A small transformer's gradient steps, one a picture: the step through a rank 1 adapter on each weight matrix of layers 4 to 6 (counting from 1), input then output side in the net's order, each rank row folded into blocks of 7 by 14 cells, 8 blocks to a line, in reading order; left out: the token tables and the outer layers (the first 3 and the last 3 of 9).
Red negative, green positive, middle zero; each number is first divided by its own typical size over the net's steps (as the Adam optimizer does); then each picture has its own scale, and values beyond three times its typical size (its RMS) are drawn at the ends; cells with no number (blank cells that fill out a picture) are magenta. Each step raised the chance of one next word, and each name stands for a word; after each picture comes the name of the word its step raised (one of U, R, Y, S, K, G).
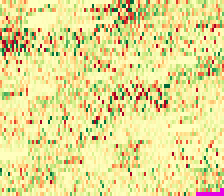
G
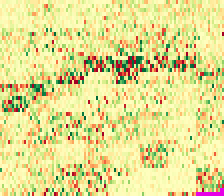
G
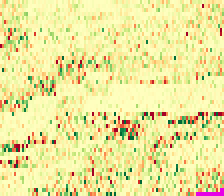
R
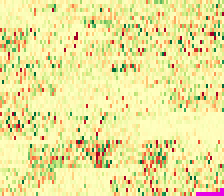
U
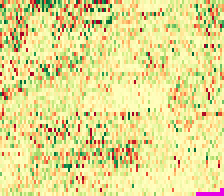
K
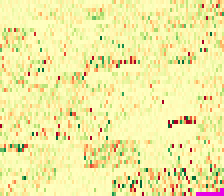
U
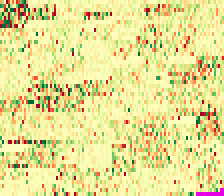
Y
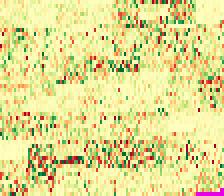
G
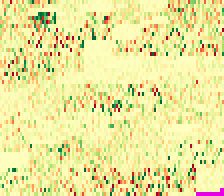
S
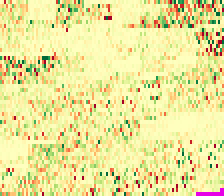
S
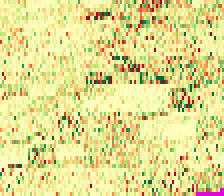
G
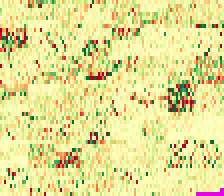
G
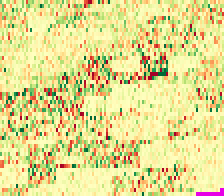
K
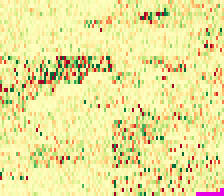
U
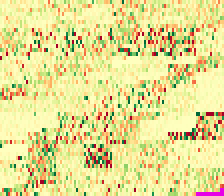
K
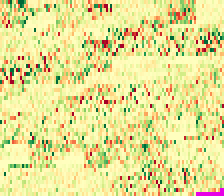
S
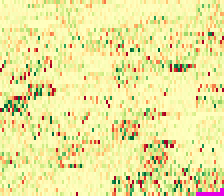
R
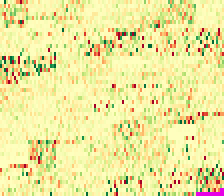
S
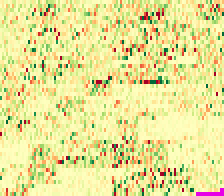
U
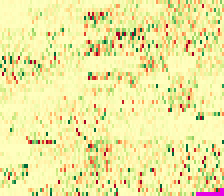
S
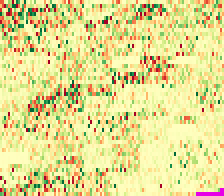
G
